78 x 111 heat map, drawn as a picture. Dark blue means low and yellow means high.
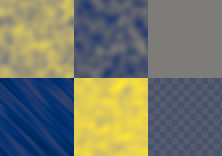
It is made of 2 by 3 panels. Panel 1,1: high, blotchy. Panel 1,2: low, blotchy. Panel 1,3: middling, flat. Panel 2,1: very low, slanting down to the right, faint in contrast. Panel 2,2: very high, blotchy, faint in contrast. Panel 2,3: low, checkered, faint in contrast.
